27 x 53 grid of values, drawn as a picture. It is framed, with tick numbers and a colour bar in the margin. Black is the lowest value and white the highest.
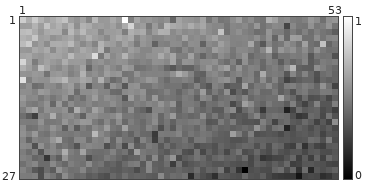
Stripes: none. Ninth with the lowest average: bottom right. Slope: up to the top left. Ninth with the highest average: top left. Histogram: bell-shaped. Mirror symmetry: none.
